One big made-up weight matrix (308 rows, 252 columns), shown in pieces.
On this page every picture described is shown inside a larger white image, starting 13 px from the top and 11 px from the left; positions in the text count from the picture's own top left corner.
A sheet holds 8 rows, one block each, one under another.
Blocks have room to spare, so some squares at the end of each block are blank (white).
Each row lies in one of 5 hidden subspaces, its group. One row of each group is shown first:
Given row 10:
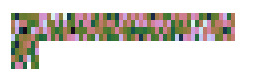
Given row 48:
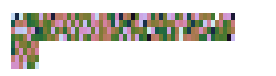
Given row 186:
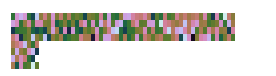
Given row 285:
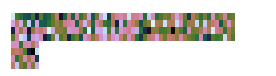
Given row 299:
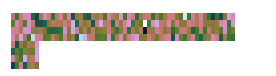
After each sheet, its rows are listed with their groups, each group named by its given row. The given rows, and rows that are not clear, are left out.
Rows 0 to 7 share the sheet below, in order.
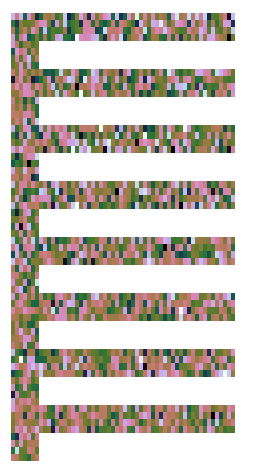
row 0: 10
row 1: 48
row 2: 299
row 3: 10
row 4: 299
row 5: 48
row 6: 186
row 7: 10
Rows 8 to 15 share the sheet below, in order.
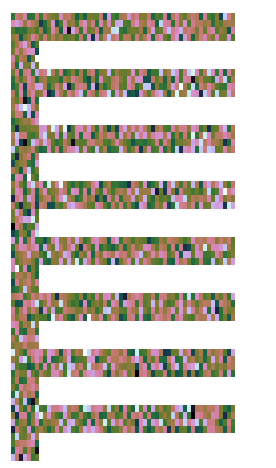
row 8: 186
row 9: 285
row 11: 285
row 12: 285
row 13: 10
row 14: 299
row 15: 299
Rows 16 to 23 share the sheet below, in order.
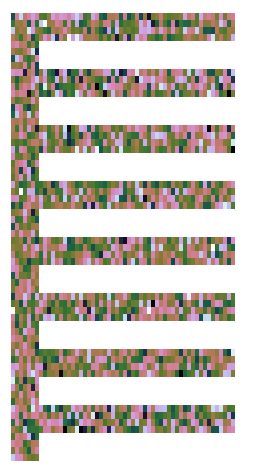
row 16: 285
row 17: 10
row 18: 10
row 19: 186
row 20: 10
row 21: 285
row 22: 48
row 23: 299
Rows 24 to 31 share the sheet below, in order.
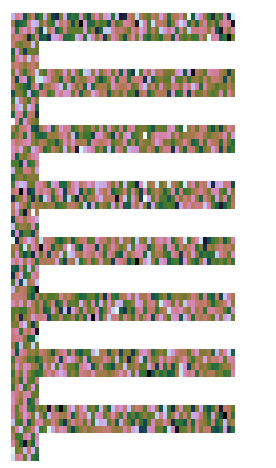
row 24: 10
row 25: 299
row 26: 299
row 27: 186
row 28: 299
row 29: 186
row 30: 48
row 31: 285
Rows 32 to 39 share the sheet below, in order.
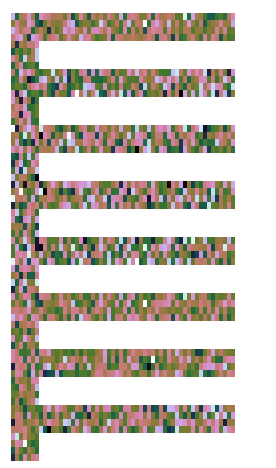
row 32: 299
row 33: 10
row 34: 299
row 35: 299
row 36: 299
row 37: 299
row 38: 285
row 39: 285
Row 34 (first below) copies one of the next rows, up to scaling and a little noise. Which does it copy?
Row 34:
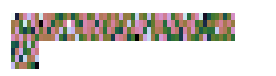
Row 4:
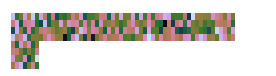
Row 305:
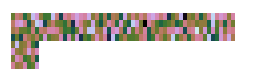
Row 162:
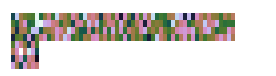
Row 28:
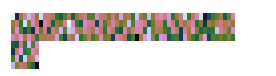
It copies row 28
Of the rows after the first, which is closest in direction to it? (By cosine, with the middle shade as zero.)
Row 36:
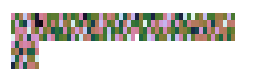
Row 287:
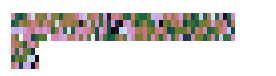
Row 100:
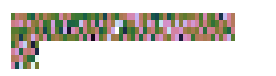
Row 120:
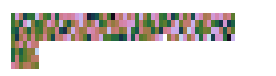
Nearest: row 100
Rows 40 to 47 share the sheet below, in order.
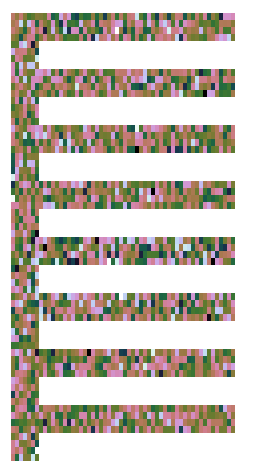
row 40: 186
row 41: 48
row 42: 299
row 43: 285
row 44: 285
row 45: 10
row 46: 10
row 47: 186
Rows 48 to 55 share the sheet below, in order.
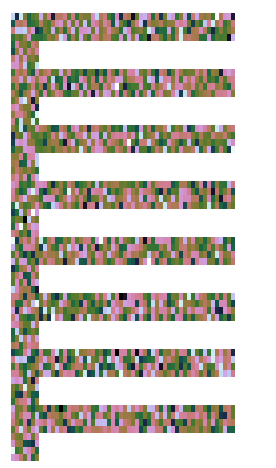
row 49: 186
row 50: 48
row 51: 10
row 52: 299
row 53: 10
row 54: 10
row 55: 285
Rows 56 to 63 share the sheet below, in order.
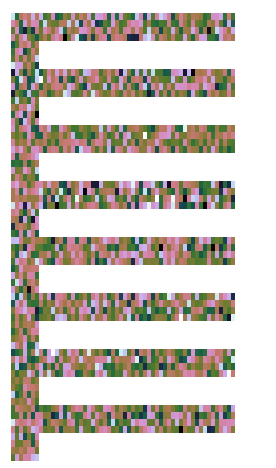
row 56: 299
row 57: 299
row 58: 299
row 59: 48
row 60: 10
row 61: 48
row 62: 10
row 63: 48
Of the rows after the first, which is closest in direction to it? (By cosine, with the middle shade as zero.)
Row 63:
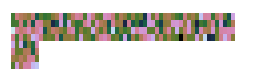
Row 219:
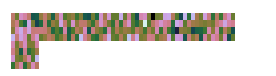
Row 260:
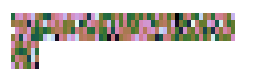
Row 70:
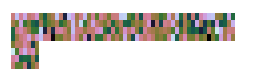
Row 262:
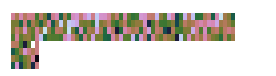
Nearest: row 70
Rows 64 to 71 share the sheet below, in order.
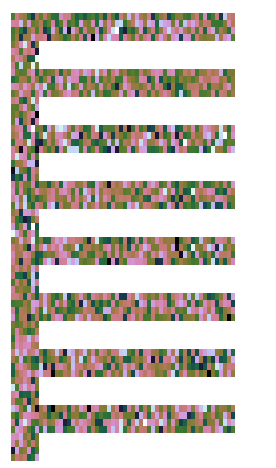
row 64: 186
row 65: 186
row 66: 285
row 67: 285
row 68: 285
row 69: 10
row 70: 10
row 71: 10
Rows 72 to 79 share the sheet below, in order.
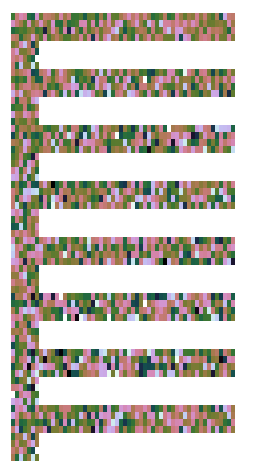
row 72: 186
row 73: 299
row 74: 48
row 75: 10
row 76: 48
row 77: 299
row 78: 285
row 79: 186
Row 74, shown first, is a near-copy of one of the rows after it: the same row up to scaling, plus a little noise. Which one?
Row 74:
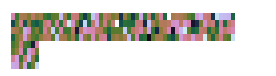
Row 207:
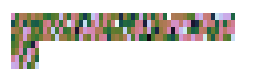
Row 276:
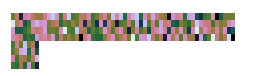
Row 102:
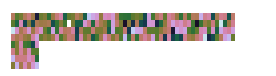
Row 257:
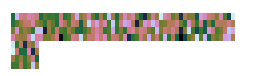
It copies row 207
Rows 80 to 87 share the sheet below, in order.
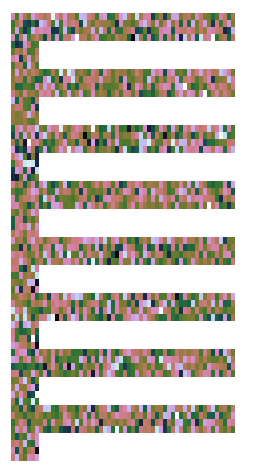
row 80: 10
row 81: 48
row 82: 285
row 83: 10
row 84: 186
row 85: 285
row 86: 186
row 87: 285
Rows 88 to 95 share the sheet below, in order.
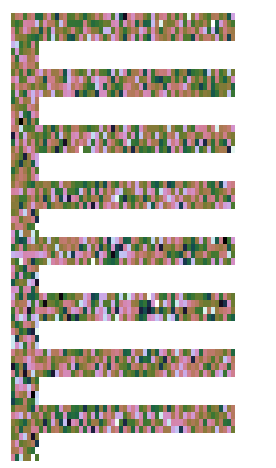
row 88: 10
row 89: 10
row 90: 48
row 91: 186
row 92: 186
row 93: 285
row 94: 285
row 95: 186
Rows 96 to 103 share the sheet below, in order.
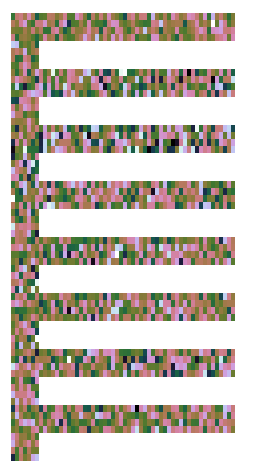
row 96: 10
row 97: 10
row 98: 48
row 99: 285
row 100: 186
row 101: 186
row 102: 48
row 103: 299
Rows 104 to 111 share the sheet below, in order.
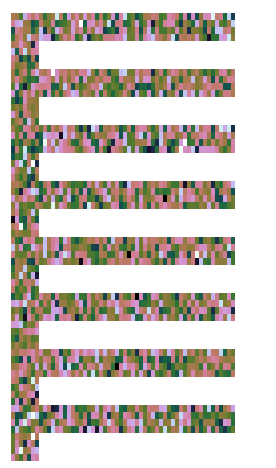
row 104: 10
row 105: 10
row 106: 48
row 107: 10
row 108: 48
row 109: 10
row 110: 186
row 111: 10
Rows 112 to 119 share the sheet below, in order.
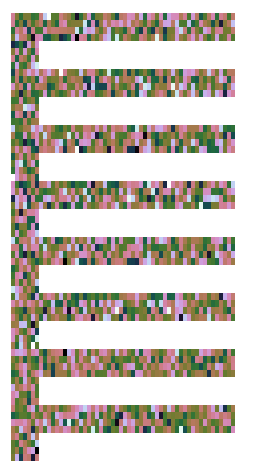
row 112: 285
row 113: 285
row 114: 299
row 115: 285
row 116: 299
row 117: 186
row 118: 10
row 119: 186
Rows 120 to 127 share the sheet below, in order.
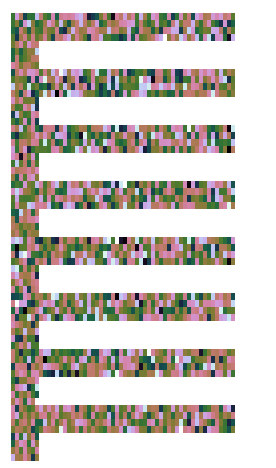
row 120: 48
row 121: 285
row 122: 10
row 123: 10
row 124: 10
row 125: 10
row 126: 285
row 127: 48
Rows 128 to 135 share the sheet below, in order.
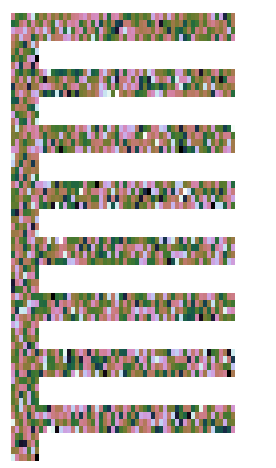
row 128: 186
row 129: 285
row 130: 48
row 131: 285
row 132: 285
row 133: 10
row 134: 10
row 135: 285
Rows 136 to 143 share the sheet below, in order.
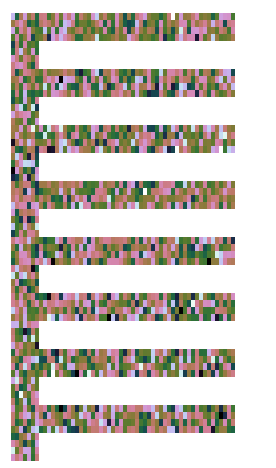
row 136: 48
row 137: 48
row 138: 285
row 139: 299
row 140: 10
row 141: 285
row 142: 10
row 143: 285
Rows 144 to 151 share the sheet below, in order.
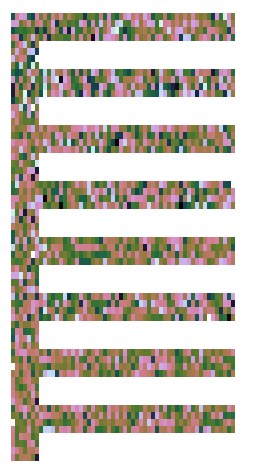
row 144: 186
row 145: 48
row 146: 186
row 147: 48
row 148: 299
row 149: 10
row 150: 285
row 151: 285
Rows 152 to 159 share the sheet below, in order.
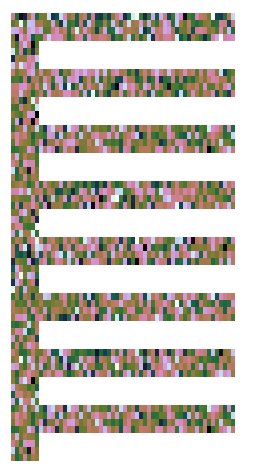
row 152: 186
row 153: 186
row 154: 10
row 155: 186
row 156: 299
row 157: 285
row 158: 186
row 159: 10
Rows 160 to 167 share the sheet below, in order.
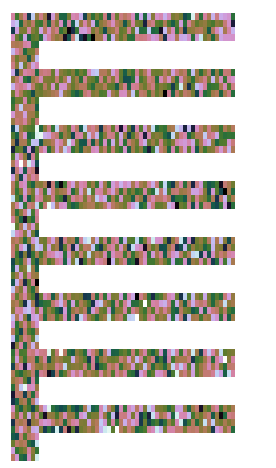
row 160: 299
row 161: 48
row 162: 299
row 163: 285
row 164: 299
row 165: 299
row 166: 285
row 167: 285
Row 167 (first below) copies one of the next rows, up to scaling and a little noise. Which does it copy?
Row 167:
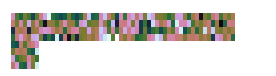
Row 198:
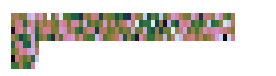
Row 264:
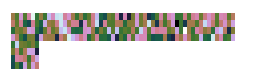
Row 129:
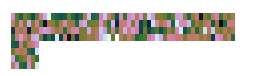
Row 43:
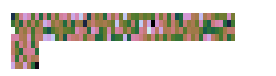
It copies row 129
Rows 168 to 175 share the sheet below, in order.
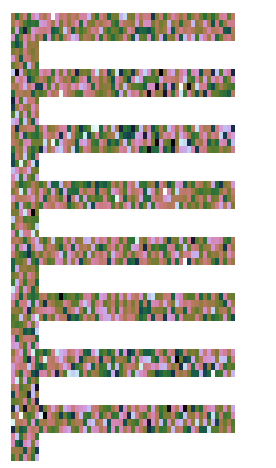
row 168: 10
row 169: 48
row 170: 48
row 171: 186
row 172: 299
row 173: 285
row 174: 285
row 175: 299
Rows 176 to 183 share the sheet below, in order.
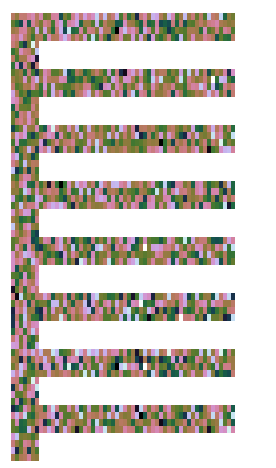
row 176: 186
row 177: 10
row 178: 10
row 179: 285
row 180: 299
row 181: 48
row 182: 186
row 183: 10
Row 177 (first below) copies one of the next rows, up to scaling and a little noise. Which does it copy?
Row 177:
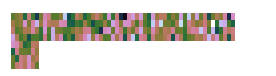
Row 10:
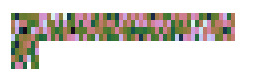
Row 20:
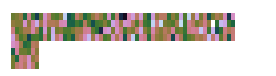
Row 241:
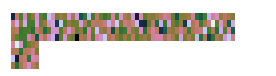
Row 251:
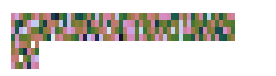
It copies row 20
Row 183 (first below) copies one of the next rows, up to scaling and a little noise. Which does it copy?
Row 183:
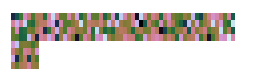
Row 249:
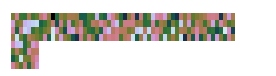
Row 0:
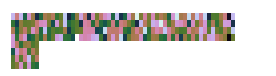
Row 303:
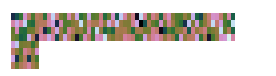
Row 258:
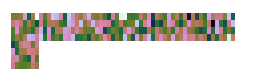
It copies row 303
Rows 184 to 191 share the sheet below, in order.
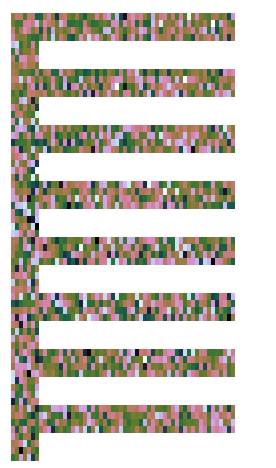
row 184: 10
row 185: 186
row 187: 285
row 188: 285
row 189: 10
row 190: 299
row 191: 10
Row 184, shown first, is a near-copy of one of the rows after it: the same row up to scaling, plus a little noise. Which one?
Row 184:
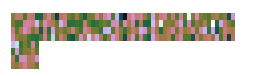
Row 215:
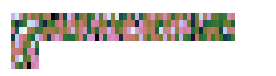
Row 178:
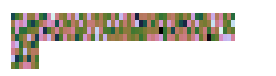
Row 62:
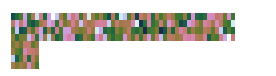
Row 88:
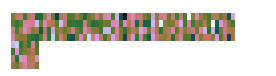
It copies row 88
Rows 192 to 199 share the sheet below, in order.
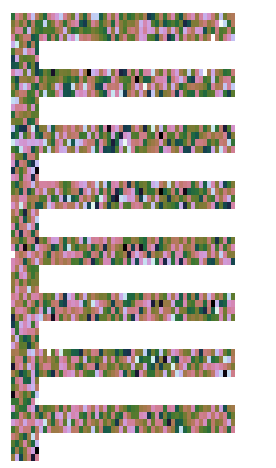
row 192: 285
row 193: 10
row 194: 186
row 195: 186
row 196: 48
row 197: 10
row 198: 285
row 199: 186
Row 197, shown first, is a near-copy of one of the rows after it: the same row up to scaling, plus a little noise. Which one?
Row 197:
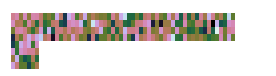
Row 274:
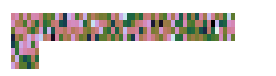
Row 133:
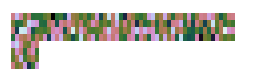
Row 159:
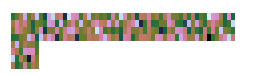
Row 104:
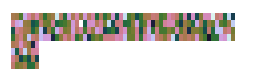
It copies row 274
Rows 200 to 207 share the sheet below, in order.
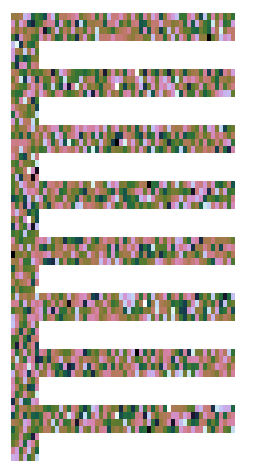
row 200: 10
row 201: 186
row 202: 186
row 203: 285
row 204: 285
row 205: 48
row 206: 299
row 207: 48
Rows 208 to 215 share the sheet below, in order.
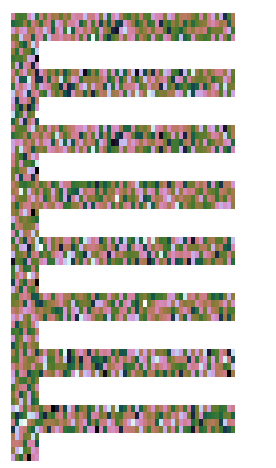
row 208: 186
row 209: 299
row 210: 186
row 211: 186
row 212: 299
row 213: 299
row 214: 10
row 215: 10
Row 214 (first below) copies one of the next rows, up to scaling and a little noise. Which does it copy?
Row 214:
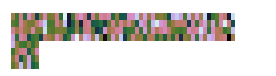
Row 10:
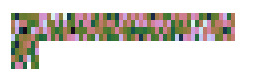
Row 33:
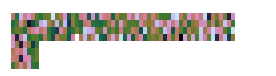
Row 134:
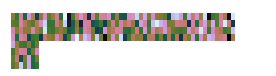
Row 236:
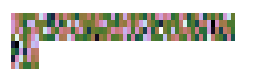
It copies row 134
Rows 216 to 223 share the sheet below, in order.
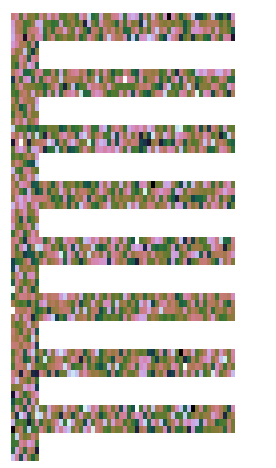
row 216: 48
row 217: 48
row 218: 285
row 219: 299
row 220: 299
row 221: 285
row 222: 285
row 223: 299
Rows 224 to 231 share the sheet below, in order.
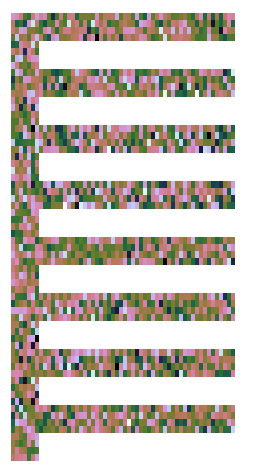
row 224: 10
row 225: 48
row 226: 285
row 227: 299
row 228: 48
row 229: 186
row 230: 186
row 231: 48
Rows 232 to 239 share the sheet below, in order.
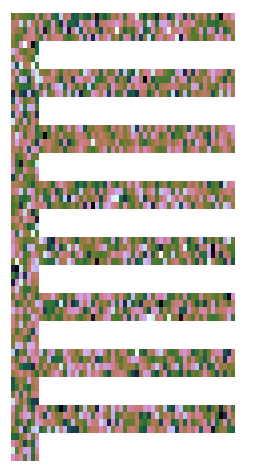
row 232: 186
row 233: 299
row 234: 299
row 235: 186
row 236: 10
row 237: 48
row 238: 299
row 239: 285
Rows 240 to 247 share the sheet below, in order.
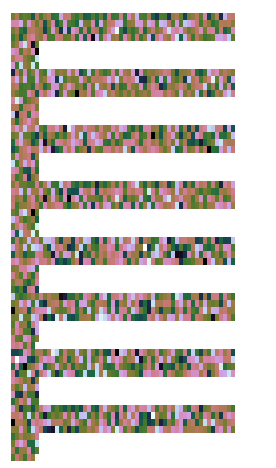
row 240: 186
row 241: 10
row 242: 10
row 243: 186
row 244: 48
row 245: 285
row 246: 10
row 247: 285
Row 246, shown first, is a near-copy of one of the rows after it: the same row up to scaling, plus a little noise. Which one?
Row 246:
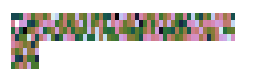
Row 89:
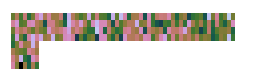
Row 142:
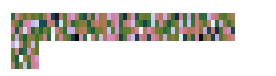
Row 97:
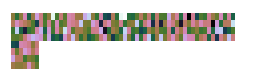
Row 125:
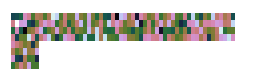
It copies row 125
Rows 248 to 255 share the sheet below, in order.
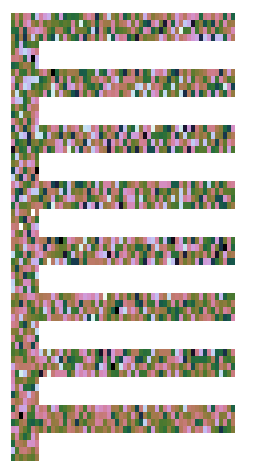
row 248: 285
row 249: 10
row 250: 299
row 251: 10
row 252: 285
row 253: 186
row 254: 186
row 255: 186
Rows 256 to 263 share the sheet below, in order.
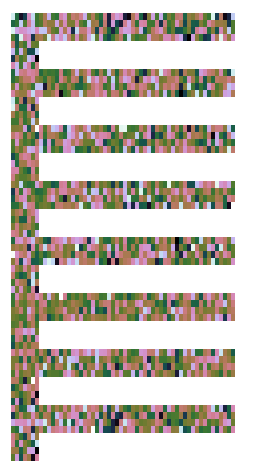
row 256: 186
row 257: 48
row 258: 10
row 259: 48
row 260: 285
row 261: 285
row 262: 186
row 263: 186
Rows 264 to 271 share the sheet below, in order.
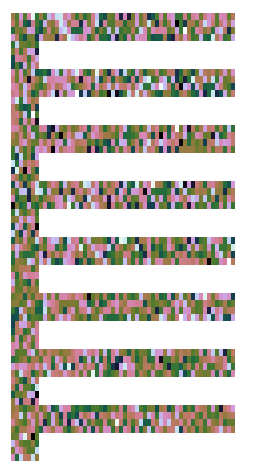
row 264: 285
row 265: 285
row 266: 10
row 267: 299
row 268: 10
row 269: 48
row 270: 186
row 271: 186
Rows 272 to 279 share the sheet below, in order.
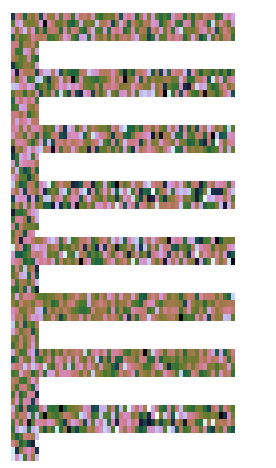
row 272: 299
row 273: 48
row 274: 10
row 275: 285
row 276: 48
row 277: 48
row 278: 186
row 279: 285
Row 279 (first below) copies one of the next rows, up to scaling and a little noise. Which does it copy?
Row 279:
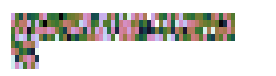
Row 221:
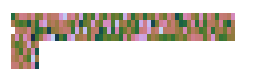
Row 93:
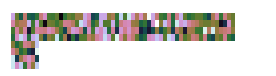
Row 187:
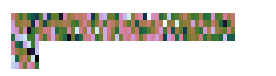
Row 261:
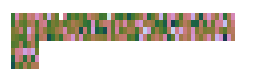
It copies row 93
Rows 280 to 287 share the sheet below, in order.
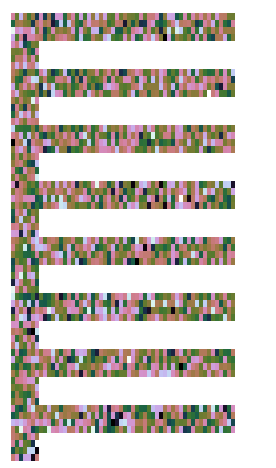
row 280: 48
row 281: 10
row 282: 285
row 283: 48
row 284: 299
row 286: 48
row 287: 186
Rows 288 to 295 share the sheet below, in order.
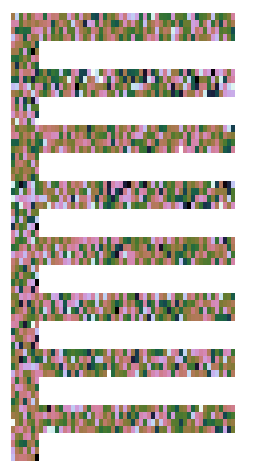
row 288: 48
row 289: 48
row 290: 48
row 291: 186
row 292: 186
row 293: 186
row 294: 299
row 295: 285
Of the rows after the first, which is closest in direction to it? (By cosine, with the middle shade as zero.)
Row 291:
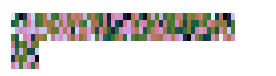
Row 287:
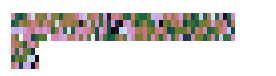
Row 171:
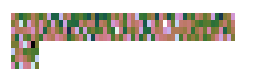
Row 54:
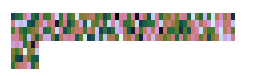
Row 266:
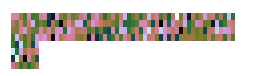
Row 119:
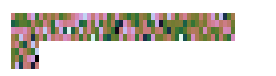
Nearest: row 287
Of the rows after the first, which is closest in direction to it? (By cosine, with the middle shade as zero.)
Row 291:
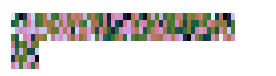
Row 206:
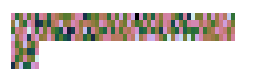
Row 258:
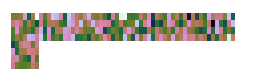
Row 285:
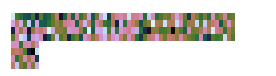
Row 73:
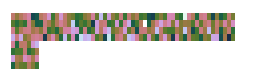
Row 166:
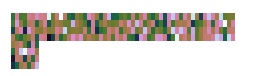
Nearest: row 285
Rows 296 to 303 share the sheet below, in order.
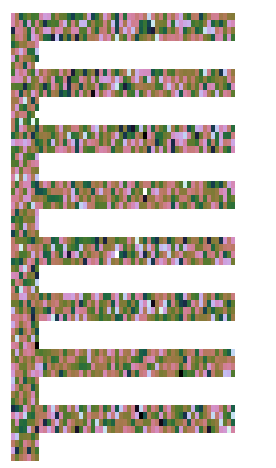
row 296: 285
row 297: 186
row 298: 48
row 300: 186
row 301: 285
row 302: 48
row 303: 10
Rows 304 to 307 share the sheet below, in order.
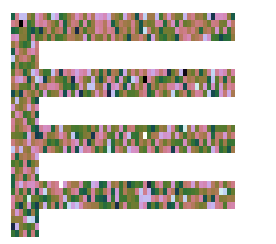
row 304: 186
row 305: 299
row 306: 299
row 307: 285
